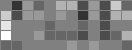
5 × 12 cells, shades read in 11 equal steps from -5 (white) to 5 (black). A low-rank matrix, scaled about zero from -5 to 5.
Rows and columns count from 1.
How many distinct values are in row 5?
3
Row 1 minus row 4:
5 3 -1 2 -1 -3 -3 0 -1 0 -4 3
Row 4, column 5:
1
